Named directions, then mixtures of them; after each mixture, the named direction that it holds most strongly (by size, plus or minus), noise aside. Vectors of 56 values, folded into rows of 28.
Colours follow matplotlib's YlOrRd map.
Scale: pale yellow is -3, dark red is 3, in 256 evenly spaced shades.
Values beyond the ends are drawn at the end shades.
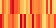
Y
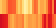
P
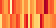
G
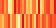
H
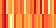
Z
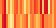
Z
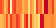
G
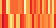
Z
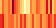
Y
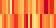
G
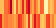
G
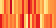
G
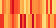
Y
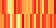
H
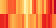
P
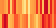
G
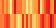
H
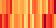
P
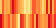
Y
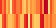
G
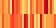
G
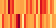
H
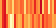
Z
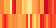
G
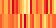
Y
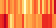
P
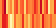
Z
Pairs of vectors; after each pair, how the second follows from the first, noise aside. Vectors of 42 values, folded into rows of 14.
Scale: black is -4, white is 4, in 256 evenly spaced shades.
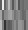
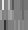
partly zeroed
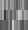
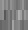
shrunk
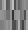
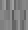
shrunk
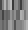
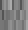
shrunk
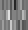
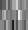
reversed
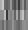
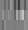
partly zeroed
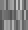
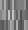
wrapped around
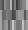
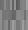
shrunk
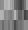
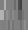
partly zeroed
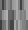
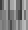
wrapped around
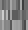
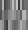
wrapped around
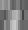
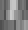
reversed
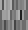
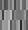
wrapped around
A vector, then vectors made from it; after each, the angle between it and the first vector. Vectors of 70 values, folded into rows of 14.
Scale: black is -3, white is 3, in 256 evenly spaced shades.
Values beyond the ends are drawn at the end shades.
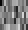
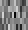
orthogonal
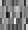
partly opposed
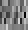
partly aligned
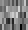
orthogonal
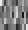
nearly opposite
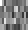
nearly opposite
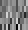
orthogonal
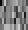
nearly parallel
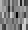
orthogonal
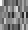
nearly opposite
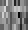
orthogonal
